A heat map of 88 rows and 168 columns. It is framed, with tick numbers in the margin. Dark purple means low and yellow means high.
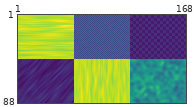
The table splits into 2 rows of 3 panels. Panel 1,1: very high, streaked across, faint in contrast. Panel 1,2: low, checkered. Panel 1,3: very low, checkered, faint in contrast. Panel 2,1: very low, slanting up to the right, faint in contrast. Panel 2,2: very high, streaked downward, faint in contrast. Panel 2,3: middling, blotchy.
